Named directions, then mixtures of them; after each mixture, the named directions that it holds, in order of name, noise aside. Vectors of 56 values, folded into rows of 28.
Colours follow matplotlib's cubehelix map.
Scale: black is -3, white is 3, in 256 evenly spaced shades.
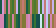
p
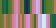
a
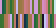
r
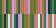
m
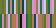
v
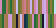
r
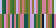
m, r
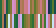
m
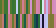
p, r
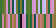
v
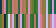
m, p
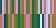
p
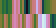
a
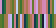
r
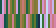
p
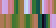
a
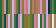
m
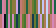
m, p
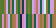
v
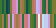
a, m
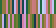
p, v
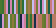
v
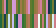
m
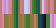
a
